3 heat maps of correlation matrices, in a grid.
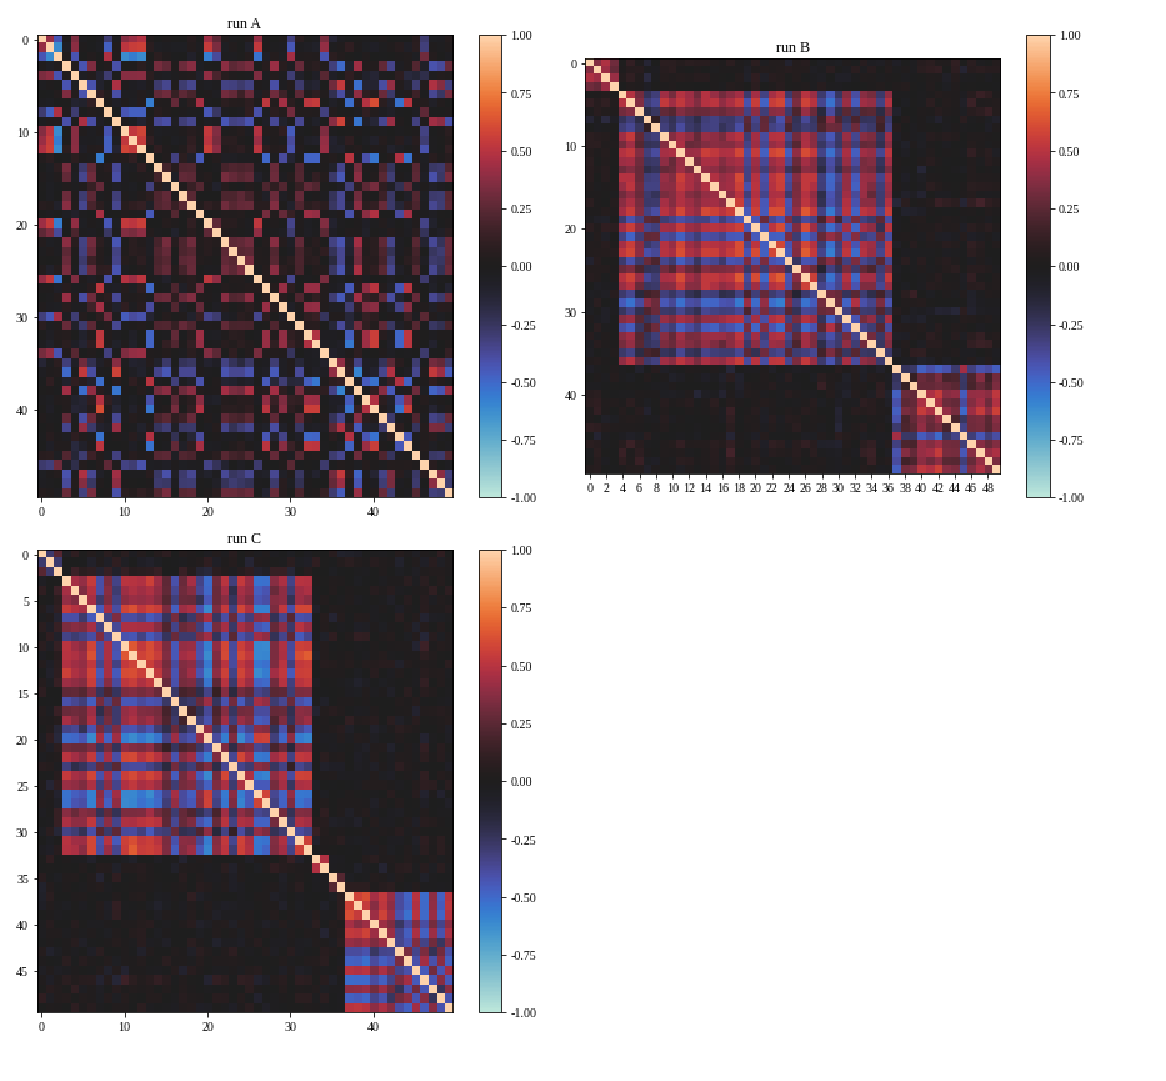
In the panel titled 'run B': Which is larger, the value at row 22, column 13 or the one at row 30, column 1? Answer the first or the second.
the first
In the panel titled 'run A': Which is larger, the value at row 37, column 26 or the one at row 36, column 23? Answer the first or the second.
the first
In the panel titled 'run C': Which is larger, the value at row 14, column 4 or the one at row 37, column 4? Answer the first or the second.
the first
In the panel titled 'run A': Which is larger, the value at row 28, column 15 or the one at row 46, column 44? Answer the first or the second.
the first
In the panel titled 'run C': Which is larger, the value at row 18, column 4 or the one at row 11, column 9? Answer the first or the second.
the first
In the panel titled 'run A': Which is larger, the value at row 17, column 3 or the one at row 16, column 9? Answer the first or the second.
the first
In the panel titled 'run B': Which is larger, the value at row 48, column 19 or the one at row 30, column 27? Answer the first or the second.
the first
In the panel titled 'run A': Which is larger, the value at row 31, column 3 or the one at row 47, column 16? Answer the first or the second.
the first
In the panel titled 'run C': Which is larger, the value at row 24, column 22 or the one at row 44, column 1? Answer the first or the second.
the first
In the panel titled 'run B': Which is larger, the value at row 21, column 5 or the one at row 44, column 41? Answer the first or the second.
the second
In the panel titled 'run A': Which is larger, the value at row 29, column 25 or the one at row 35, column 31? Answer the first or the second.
the first
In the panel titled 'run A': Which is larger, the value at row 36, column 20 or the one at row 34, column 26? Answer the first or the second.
the second
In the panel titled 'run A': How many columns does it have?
50
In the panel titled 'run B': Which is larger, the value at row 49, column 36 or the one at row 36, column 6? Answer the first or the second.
the second
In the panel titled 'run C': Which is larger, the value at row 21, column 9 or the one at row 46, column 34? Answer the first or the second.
the second
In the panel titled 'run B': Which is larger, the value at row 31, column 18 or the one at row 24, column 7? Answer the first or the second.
the first
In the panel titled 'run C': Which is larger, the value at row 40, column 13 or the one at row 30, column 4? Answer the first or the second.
the first
